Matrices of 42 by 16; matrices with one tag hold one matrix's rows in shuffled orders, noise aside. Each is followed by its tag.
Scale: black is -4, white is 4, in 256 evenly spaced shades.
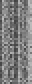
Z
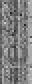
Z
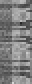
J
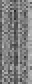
Z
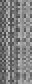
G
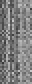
G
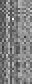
G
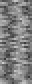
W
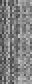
G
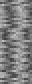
W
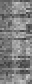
J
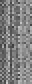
G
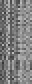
G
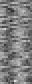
W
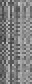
G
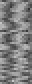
W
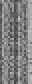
Z
